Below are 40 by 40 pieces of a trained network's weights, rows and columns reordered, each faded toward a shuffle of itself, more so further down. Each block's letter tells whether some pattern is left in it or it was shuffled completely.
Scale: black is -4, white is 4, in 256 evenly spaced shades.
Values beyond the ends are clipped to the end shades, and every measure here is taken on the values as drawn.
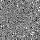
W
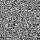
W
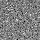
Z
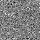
W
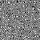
W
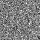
Z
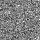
Z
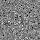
W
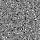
Z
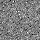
Z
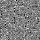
W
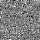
W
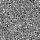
Z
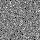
Z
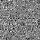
W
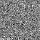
W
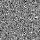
W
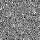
W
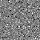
W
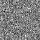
W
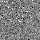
Z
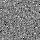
Z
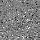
W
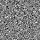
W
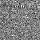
W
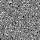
Z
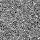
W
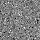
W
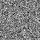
W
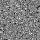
Z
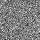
Z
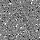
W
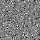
W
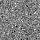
Z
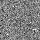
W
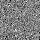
Z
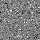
W
